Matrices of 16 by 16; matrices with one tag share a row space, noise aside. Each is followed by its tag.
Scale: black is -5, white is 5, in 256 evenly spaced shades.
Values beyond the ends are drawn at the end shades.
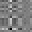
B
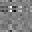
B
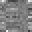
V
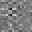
B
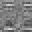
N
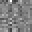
B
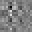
B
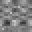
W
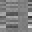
V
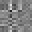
B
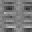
N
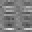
N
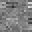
V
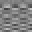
W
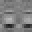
N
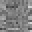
V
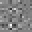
B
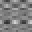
W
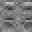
N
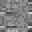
V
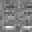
N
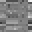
V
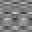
W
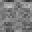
N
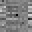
V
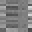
V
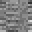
V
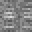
N
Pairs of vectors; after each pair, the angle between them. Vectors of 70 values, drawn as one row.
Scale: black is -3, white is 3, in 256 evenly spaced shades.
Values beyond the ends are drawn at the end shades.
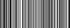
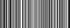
nearly parallel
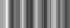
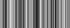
partly opposed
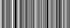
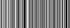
partly opposed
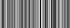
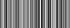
nearly opposite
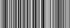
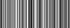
partly opposed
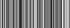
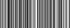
partly aligned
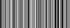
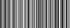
nearly parallel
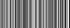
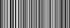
partly aligned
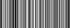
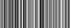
partly aligned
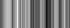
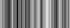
nearly opposite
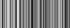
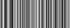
orthogonal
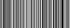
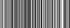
nearly opposite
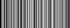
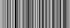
partly opposed
